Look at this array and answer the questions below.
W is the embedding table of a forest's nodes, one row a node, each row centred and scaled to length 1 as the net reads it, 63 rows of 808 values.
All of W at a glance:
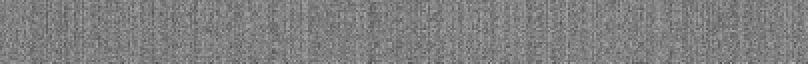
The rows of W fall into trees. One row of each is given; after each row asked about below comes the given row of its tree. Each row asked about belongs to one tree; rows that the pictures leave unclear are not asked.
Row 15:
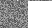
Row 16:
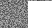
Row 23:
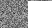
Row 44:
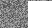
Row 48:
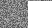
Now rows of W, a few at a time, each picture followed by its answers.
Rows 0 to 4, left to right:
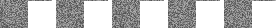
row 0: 48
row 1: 44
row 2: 16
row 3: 48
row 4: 48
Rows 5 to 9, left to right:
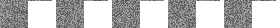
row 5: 15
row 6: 16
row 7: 48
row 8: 44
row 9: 16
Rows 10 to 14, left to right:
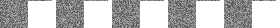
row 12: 44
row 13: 15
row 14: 44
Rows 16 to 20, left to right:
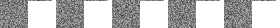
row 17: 15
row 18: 44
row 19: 16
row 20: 16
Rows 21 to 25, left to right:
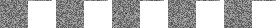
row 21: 44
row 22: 48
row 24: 48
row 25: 15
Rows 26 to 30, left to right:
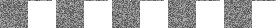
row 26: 44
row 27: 15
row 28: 48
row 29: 48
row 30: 23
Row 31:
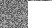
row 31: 23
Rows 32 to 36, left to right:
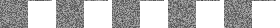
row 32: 48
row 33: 44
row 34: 48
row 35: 15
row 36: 16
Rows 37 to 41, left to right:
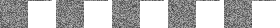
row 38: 48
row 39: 15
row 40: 44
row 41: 48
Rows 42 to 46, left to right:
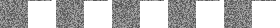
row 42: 16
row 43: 16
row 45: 16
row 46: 16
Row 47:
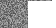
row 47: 16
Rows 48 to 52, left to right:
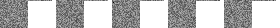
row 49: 44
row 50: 48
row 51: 44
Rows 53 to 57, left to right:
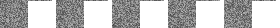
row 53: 48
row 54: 16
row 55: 15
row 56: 48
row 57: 44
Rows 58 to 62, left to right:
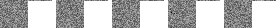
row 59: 44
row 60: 16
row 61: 15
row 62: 44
